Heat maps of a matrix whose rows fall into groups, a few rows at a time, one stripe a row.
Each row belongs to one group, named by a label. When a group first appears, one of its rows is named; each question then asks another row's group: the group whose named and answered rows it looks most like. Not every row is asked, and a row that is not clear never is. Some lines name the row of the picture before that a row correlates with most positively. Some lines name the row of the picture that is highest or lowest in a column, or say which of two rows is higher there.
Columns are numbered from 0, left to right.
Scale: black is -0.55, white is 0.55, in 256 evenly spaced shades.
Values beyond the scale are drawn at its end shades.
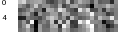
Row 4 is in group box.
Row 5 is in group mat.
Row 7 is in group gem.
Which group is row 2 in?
mat
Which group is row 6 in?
gem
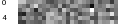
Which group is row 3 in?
box
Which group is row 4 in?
mat
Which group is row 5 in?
box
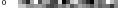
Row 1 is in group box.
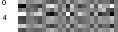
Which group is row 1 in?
box
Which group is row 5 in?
box
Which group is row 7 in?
box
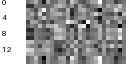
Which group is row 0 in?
gem
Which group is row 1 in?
box
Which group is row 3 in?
mat
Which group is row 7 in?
box
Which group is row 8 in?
box
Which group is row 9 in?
box
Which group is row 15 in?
gem
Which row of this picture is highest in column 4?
2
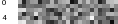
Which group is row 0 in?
mat
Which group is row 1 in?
box
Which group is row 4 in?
gem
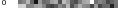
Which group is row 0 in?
gem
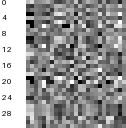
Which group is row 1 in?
box
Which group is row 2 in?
mat
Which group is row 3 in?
box
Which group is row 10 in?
box
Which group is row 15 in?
mat
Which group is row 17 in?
gem
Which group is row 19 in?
box
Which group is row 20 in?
mat
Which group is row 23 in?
mat
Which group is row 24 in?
box
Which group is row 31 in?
gem
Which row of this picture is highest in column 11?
20
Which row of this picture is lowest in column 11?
11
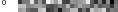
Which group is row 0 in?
mat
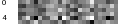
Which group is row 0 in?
gem
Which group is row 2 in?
mat
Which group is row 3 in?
box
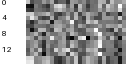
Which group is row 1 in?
box
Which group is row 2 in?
box
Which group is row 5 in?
mat
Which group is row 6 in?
box
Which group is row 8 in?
gem
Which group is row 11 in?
gem
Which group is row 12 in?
mat
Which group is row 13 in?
gem
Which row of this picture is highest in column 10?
12
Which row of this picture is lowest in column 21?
7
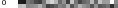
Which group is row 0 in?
box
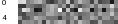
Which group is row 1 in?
box
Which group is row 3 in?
box
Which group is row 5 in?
mat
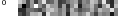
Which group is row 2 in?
box
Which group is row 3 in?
mat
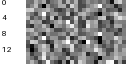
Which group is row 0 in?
mat
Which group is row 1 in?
gem
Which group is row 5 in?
mat
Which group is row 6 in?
mat
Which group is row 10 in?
mat
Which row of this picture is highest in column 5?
15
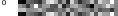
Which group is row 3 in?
box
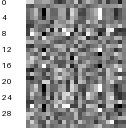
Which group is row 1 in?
box
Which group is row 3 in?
gem
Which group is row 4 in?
gem
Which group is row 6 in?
box
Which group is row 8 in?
mat
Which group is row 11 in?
box
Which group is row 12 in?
gem
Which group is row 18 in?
mat
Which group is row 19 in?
box
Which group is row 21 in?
gem
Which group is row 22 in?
gem
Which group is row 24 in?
mat
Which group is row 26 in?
mat
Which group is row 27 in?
gem
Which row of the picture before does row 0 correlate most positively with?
2
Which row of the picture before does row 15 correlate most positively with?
2
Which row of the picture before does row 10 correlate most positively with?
2
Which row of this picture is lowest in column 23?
26
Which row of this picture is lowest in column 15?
9
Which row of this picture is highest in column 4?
16
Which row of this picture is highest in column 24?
29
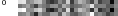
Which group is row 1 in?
gem
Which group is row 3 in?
gem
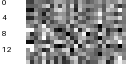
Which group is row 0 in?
box
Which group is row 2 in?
box
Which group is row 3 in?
gem
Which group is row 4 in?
box
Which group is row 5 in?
gem
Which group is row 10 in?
box
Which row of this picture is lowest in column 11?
12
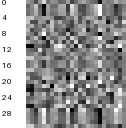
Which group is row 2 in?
gem
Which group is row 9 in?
gem
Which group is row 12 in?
mat
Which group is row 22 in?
box
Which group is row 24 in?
mat
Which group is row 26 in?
box
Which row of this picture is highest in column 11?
21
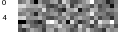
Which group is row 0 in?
gem
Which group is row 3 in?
gem
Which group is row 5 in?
box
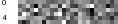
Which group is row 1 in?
gem
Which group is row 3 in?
mat
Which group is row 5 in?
mat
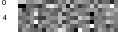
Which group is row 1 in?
box
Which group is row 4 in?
mat
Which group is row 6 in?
gem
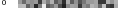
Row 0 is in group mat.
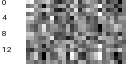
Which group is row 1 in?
gem
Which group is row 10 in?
mat
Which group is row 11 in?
gem
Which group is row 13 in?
gem
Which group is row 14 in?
gem
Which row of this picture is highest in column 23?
12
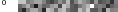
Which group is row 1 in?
gem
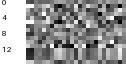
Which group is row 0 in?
box
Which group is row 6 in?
mat
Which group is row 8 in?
box
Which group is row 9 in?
gem
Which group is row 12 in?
box
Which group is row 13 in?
box
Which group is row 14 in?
box
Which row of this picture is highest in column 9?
4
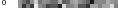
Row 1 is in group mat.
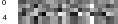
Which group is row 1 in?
gem
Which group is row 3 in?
mat
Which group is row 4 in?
gem
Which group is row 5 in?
gem
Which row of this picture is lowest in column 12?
0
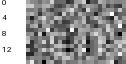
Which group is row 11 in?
box
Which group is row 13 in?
box
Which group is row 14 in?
mat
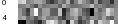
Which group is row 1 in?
gem
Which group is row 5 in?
box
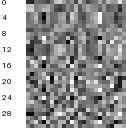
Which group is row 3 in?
gem
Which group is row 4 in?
gem
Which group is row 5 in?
gem
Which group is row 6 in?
mat
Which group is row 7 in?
box
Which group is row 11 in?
box
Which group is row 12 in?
box
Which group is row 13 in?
box
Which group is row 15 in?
mat
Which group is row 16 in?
gem
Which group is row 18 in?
mat
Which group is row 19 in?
mat
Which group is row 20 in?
mat
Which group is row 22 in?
gem
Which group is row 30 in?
gem
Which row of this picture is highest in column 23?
28
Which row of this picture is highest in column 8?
28
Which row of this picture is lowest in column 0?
28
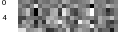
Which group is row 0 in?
gem
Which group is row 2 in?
gem
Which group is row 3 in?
gem
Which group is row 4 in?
box
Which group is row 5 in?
mat
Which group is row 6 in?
gem
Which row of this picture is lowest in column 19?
5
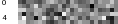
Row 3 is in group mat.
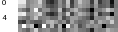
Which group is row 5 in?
box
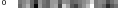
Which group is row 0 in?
gem
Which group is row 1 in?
gem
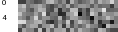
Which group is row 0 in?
box
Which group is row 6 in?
mat
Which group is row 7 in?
mat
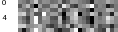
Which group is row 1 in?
gem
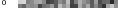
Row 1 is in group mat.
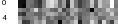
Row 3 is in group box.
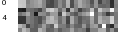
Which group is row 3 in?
gem
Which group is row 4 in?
box
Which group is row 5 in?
box
